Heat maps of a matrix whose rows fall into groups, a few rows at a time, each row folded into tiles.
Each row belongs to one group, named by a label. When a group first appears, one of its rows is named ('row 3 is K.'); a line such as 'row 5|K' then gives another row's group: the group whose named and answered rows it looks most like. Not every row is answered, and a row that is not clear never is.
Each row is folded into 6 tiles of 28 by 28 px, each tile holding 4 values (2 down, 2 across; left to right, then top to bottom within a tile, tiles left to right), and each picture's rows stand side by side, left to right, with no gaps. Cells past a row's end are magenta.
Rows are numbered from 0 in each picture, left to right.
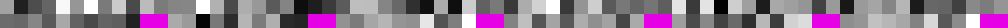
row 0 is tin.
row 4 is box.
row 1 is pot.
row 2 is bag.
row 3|pot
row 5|bag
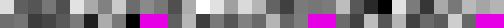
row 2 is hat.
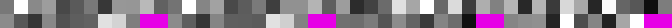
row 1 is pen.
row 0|pen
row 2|tin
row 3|box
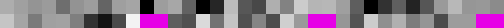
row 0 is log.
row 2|hat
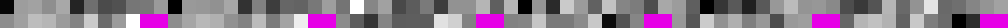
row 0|bag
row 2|pen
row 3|box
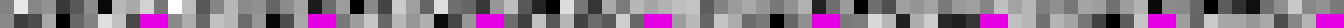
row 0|pen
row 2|box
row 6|log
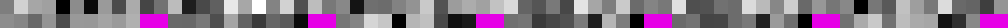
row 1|tin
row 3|tin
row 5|box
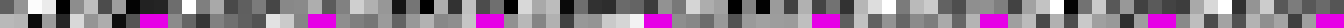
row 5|pot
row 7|pot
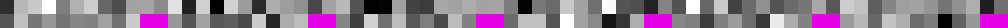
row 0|pot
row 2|hat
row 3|box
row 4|pen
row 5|log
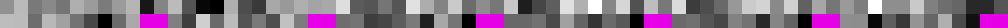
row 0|log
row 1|hat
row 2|tin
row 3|tin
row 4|tin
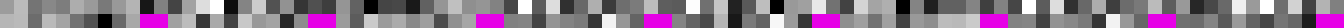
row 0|log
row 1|pot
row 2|hat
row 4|pen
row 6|pen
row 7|tin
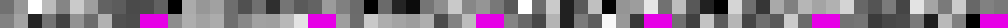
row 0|pot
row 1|bag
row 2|hat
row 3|pen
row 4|hat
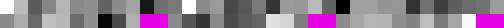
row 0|log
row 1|pen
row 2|bag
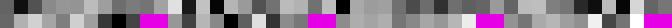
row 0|box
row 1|box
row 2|bag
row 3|bag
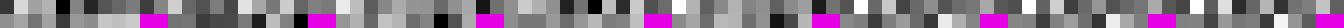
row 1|tin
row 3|bag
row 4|log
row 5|pen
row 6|pen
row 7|pen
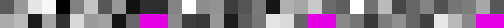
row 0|pot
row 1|pen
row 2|pen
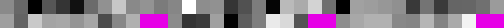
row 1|pen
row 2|bag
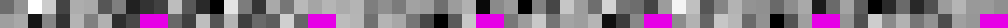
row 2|log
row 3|box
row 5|hat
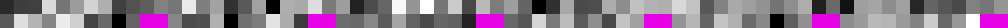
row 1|pen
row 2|tin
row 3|hat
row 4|log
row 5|bag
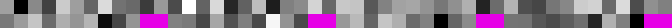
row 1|pen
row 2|log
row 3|tin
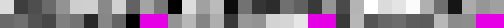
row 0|tin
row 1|bag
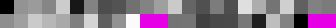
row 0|bag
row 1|tin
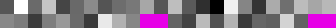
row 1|hat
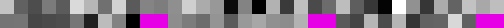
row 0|tin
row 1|bag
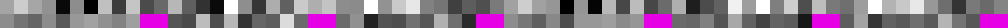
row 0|bag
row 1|hat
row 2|pot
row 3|bag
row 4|tin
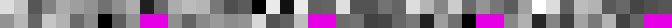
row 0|log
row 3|pot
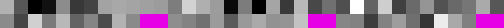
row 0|hat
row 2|pen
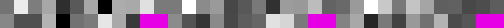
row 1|pen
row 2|pot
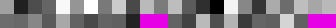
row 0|tin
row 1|hat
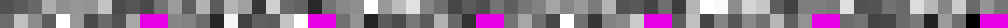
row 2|pot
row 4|pot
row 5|tin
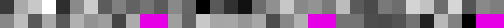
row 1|hat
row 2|tin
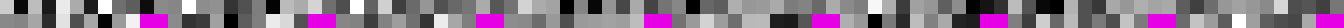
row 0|box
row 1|pen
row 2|pen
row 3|bag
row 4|box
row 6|hat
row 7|box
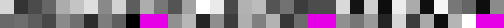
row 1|pot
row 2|box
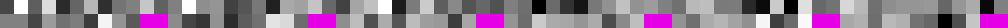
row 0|pen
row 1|pen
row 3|hat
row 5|log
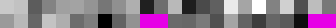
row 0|log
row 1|tin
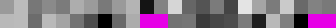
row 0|log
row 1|tin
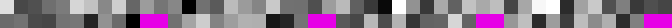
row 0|tin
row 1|box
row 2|hat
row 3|pot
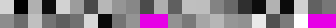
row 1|bag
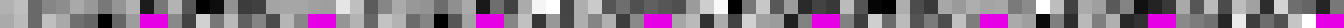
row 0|log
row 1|hat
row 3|pot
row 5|hat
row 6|pot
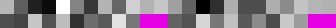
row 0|hat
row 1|hat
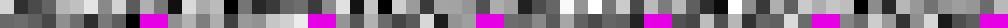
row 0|tin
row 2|box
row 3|tin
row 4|hat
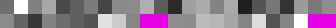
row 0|pen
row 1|bag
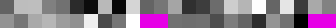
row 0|bag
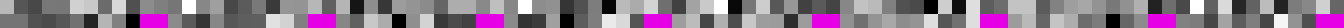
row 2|box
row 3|pen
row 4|pot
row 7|pen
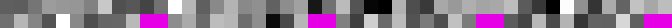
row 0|box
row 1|log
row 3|hat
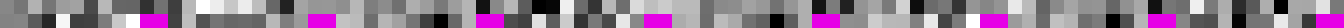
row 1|pot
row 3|hat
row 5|bag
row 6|log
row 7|pen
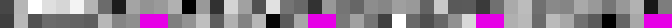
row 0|pot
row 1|box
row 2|box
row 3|log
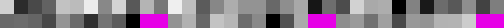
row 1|log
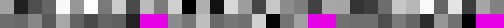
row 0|tin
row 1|box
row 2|tin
